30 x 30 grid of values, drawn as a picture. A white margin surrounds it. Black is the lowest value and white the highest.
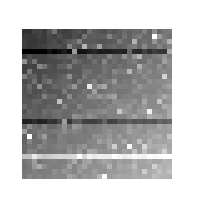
There is an overall slope up to the bottom right. On average the colour sits 50% of the way up the scale. The ninth with the lowest average is the top left. Rows 5, 19 and 26 differ from the rows beside them.
